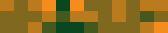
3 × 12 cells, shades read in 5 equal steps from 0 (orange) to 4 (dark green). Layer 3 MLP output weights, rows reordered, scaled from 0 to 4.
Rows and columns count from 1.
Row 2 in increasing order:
1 1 1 1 2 2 2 2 2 2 3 3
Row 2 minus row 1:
1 0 1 1 -1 1 -1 0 0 0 2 1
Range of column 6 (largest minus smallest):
4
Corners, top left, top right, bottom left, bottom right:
1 1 2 0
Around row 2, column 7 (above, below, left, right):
2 3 1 2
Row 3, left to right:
2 2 1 3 4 4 3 2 2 2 1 0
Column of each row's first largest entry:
5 5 5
